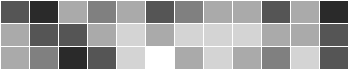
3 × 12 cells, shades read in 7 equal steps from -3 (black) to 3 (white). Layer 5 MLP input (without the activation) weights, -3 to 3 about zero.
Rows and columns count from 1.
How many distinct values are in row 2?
3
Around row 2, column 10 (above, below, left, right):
-1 0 2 1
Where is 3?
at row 3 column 6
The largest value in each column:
1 0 1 1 2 3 2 2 2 1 2 -1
